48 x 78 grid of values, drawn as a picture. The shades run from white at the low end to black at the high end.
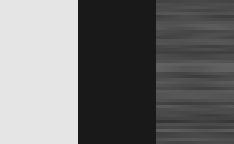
The table splits into one row of 3 panels. Panel 1,1: very low, flat. Panel 1,2: very high, flat. Panel 1,3: high, streaked across, faint in contrast.
